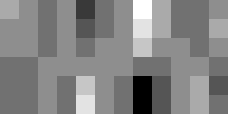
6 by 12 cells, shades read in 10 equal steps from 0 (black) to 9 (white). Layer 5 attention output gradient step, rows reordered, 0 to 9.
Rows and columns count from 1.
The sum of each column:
28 27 27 28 29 28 28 28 27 28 29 27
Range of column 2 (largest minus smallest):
1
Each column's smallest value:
4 4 4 4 2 4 4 0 3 4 4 3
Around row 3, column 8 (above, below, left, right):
8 4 5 5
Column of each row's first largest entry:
8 8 8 3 5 5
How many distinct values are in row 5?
6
